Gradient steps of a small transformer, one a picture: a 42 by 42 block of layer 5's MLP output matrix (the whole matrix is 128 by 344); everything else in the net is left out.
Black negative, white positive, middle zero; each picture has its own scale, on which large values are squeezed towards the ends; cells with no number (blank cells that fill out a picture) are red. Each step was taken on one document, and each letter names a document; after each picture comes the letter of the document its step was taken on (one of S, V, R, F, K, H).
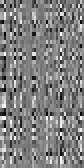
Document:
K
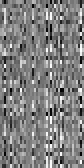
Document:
K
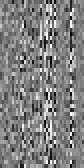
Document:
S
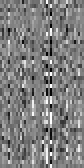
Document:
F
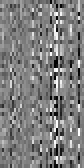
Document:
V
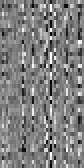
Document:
F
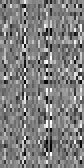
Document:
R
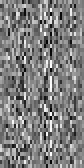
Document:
S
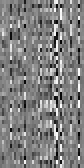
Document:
V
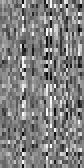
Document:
F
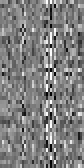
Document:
F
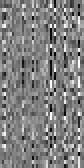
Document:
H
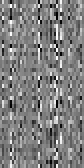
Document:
V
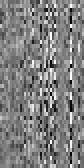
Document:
S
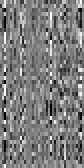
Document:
K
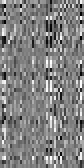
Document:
K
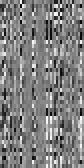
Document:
K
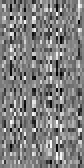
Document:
V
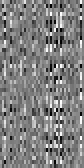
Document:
K
